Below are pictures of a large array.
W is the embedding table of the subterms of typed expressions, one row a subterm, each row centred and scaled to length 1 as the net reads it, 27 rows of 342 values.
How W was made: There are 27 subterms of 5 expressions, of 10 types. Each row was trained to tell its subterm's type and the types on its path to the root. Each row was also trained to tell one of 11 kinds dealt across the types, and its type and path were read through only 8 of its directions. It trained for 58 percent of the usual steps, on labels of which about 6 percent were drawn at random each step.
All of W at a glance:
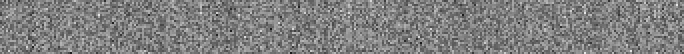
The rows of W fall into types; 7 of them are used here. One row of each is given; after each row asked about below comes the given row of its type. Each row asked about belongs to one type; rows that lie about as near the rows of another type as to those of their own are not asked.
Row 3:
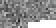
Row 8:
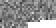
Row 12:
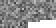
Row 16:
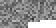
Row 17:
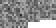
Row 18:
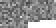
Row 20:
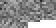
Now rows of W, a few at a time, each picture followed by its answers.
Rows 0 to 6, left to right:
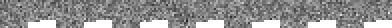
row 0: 3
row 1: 17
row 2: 20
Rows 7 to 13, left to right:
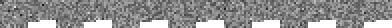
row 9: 18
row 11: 12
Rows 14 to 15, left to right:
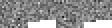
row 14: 12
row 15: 3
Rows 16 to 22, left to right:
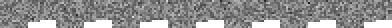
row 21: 17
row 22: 12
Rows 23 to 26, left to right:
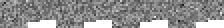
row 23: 18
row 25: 20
